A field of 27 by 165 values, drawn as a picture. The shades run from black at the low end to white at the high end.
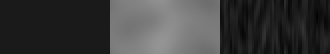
It is made of 1 by 3 panels. Panel 1,1: very low, flat. Panel 1,2: middling, smooth, faint in contrast. Panel 1,3: very low, streaked downward, faint in contrast.
